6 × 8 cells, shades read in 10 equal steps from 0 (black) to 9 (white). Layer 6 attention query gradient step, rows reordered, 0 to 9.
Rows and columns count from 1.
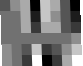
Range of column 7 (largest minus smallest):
3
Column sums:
25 25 27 23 26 26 24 24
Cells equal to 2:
5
